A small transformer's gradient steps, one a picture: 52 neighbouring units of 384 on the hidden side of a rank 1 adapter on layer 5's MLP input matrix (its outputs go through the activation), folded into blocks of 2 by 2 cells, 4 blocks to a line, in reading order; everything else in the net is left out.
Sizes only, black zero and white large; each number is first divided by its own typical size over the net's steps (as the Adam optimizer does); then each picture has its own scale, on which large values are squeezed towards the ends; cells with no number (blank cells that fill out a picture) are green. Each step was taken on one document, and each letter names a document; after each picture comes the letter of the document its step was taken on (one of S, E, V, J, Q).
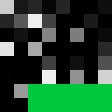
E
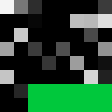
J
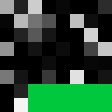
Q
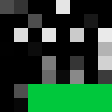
E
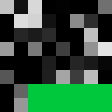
Q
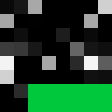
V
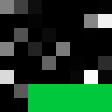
J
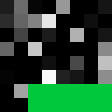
E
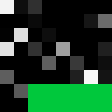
J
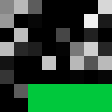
V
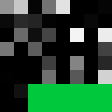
E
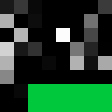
V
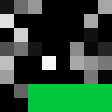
V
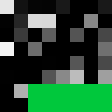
E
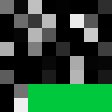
Q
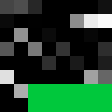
J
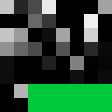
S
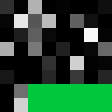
Q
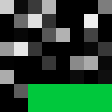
S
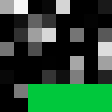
E
